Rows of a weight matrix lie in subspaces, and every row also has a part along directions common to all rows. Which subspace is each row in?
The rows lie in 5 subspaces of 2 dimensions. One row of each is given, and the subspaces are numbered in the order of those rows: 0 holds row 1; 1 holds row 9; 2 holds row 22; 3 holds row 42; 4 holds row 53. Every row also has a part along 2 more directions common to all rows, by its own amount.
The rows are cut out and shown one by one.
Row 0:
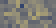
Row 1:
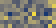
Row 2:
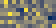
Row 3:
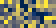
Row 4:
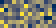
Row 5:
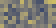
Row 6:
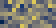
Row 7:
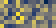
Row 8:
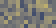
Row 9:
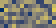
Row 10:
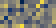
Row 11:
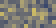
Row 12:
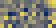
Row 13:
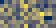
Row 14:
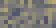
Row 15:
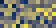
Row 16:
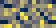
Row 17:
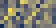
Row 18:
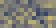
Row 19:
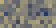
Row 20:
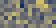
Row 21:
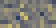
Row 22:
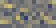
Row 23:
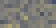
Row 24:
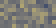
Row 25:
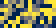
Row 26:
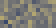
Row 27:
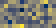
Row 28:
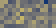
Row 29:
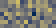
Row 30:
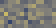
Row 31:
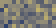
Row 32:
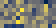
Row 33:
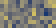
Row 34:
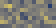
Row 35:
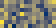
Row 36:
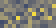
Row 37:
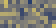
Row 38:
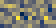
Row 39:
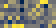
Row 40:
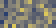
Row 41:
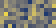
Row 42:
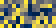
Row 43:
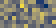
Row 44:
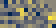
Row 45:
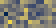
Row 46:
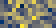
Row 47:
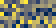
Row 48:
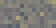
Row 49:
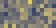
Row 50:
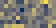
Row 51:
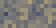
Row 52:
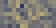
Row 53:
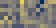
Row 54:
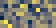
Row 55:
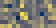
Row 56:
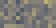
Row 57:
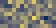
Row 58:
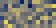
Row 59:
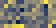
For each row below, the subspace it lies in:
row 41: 0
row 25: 3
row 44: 0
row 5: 3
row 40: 0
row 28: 4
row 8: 1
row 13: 1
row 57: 2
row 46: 2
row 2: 0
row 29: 1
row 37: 0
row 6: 2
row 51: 0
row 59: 4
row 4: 1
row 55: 2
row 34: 2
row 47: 3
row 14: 3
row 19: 3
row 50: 4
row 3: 1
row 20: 1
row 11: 1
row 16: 2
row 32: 4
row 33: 0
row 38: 2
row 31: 1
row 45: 0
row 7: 4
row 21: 2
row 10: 4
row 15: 3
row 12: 0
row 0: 2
